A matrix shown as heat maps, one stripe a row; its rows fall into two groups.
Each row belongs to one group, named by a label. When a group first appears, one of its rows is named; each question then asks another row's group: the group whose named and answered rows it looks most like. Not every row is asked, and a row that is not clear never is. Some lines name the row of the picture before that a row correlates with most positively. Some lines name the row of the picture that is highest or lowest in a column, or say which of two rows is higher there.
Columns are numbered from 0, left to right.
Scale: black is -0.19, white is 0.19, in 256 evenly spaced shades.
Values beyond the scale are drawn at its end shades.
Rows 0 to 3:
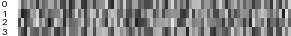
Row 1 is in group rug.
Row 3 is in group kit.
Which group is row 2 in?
rug
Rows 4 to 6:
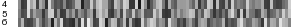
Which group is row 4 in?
kit
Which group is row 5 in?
kit
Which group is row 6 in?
rug
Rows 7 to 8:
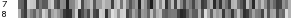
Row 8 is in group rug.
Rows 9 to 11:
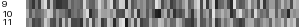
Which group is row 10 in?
kit
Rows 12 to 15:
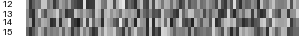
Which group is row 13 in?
kit
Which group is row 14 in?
rug
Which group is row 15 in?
kit
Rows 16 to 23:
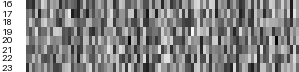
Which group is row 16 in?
rug
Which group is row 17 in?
rug
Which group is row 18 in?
rug
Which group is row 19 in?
kit
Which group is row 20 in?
kit
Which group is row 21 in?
rug
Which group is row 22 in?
kit
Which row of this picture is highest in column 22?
20
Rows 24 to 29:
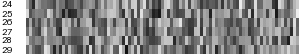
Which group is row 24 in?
kit
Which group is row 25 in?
kit
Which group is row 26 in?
rug
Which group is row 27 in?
rug
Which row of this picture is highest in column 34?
26
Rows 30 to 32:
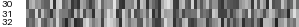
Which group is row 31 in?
kit
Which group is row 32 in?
kit
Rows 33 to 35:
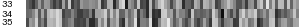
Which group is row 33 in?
rug
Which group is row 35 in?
kit
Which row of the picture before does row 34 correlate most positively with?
30
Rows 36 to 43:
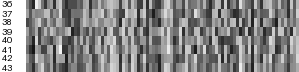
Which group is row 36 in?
kit
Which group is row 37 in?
kit
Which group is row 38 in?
kit
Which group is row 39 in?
rug
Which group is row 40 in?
kit
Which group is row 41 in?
kit
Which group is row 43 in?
kit
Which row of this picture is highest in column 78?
39
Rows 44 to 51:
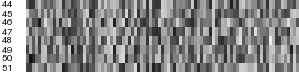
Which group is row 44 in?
kit
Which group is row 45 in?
kit
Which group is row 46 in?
rug
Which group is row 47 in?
kit
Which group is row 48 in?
kit
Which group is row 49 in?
rug
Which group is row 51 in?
kit
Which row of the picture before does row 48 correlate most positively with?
40
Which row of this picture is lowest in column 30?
48
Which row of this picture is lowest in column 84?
48
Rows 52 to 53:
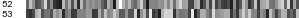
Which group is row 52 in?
rug
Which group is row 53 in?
kit
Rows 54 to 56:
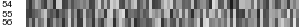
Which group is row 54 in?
kit
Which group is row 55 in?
rug
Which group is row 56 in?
rug
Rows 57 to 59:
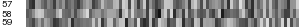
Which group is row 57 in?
kit
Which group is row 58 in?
kit
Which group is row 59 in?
rug
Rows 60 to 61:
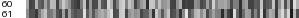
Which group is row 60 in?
rug
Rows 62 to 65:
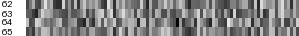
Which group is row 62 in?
rug
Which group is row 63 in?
rug
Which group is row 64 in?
kit
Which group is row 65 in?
rug
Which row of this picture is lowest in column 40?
62
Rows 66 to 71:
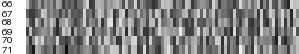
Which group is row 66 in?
kit
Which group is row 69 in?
rug
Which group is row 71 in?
kit
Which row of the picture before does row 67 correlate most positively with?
63
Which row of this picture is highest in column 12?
69
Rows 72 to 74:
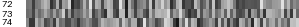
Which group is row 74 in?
kit
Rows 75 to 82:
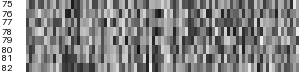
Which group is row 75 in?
rug
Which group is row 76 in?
kit
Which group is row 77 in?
rug
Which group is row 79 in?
rug
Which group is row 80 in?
kit
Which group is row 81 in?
kit
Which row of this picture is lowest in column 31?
76
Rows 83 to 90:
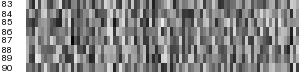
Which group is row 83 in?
kit
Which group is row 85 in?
rug
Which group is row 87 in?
rug
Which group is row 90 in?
rug
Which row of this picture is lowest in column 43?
88
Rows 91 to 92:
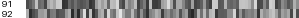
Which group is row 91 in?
kit
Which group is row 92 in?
rug
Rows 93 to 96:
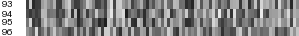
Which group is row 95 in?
rug
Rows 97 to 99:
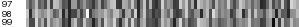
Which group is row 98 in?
kit
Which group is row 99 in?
kit
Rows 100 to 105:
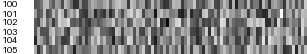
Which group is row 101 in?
rug
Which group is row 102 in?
kit
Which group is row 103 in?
rug
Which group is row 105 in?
kit
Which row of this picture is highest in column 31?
104
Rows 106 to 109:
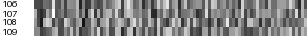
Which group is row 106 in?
rug
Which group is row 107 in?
rug
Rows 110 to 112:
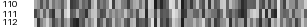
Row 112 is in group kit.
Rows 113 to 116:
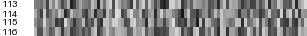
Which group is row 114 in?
rug
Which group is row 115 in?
kit
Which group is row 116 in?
kit
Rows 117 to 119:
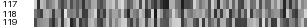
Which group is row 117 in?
kit
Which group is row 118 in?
kit
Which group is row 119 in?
kit
